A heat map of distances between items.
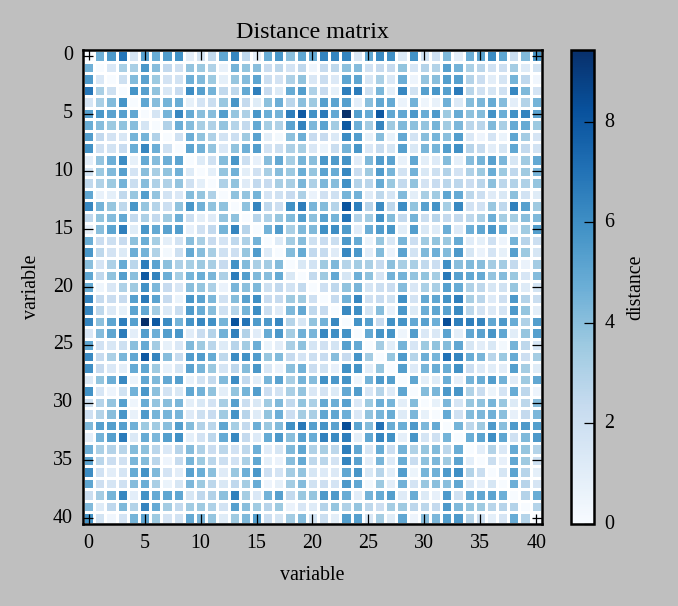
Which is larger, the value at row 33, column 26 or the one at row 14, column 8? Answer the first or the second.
the first
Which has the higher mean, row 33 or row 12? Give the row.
33
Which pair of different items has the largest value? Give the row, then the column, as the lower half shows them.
23, 5
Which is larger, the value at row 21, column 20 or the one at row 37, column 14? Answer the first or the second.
the second
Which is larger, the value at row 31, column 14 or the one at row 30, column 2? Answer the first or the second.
the second
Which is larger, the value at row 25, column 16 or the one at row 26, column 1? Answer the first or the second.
the second
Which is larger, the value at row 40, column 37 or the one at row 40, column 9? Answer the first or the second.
the second
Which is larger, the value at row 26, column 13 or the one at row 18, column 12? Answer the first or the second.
the first
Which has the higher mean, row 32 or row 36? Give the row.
32
